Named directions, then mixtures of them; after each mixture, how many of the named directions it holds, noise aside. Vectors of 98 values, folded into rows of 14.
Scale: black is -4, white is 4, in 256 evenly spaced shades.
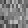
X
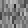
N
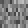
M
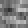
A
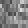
three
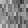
three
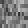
three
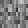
one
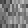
three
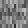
two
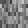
three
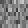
one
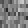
two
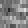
one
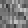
three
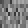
one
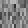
one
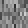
one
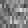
three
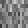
three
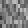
three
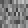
one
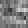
one
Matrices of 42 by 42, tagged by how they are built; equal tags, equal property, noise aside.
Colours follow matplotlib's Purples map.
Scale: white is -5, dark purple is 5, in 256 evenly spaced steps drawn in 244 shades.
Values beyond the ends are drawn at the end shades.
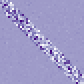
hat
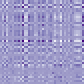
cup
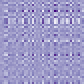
cup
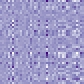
cup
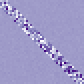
hat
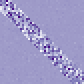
hat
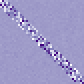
hat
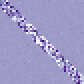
hat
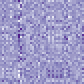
cup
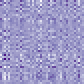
cup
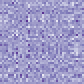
cup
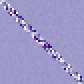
hat
